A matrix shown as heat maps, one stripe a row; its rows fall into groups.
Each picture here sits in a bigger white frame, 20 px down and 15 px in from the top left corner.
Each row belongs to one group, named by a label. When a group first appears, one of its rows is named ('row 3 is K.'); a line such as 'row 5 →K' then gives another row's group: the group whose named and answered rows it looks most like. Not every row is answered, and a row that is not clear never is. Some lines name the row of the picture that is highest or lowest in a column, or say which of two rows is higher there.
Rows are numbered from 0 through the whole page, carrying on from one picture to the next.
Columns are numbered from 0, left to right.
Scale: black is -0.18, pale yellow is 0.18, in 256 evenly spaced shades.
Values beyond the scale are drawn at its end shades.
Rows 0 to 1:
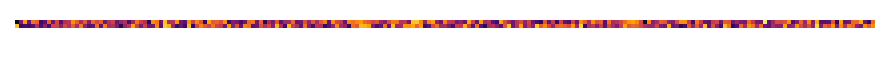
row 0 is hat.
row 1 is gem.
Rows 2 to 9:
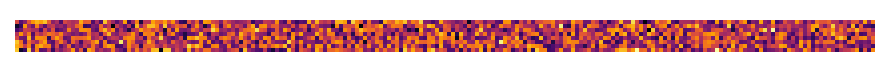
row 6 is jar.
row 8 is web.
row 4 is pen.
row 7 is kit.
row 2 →gem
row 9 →gem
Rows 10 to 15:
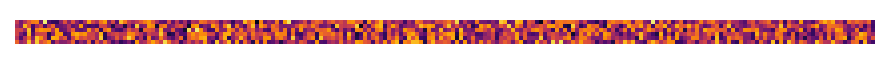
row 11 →hat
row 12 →web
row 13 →jar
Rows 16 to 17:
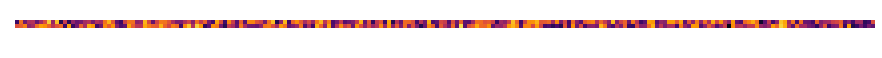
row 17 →web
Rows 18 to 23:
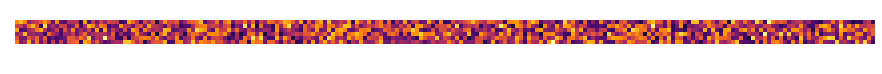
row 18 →web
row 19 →pen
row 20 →gem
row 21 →hat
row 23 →jar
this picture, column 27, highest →23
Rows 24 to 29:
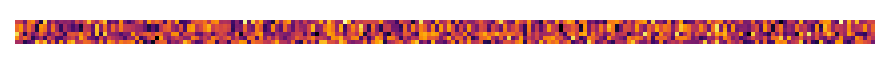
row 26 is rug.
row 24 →pen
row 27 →kit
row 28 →hat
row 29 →jar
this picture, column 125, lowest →28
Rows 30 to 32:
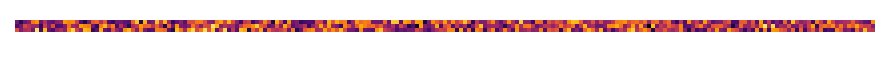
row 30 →gem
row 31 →pen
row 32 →jar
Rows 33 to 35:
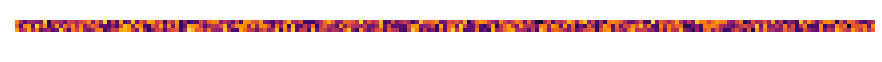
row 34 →jar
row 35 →jar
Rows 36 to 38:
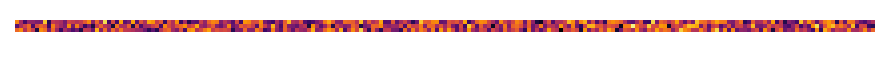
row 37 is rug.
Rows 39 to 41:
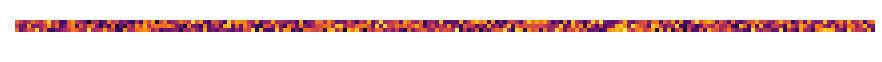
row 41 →pen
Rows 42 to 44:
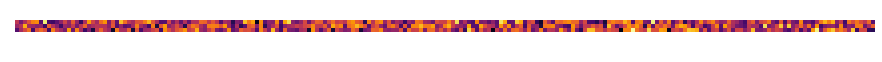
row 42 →pen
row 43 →hat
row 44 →rug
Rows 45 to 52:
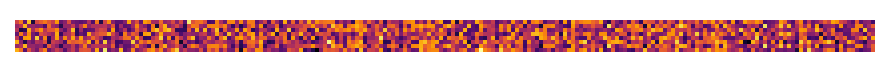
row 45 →web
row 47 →gem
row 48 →web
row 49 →jar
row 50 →kit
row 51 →hat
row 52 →kit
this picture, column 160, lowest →50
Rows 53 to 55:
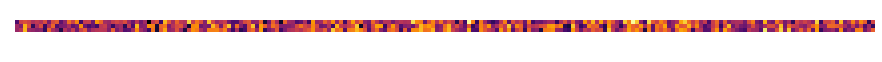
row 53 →rug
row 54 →hat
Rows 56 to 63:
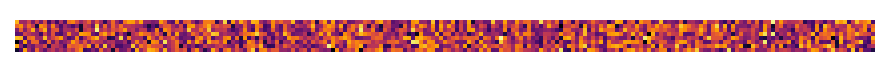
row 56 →jar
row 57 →rug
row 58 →rug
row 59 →pen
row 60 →kit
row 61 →hat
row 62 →kit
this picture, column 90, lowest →58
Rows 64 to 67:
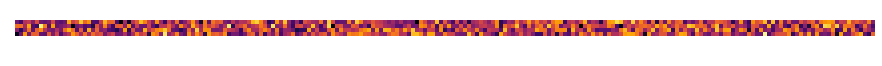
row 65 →rug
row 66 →gem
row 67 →hat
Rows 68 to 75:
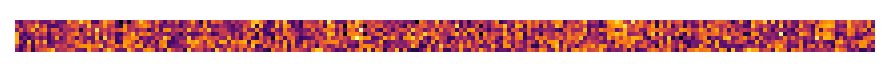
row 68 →pen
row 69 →pen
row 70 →rug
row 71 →kit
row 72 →gem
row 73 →jar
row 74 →jar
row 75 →web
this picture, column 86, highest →70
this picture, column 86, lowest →69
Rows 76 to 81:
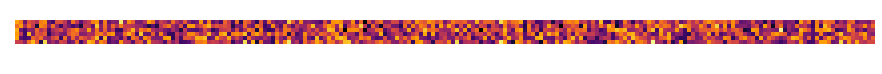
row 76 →kit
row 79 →jar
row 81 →pen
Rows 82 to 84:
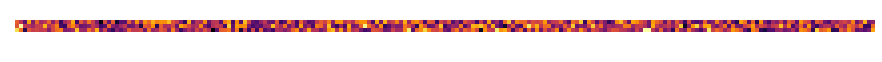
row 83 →web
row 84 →kit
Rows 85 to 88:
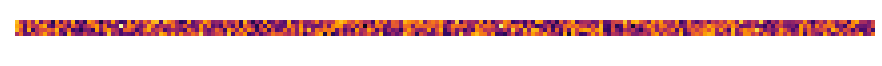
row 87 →web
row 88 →web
